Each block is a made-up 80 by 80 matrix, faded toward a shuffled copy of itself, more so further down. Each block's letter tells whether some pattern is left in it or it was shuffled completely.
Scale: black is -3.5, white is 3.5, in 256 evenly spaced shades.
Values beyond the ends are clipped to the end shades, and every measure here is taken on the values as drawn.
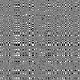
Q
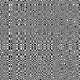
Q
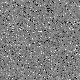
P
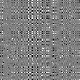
Q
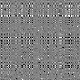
Q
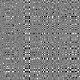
Q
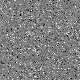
P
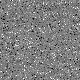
P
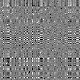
Q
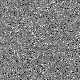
P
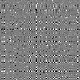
Q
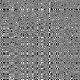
Q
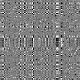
Q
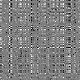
Q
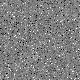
P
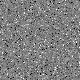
P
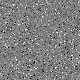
P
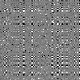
Q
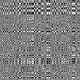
Q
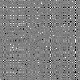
Q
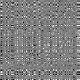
Q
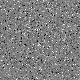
P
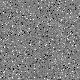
P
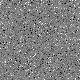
P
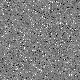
P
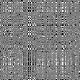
Q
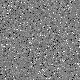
P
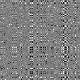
Q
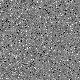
P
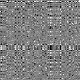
Q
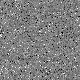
P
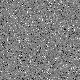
P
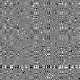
Q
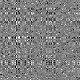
Q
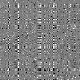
Q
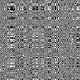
Q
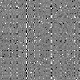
Q
